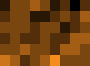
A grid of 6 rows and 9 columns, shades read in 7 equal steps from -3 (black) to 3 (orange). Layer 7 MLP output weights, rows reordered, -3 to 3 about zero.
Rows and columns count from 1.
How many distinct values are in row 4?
3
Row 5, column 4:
0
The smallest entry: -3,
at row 1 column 8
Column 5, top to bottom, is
0 -2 0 0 0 1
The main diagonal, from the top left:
-2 0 0 -1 0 3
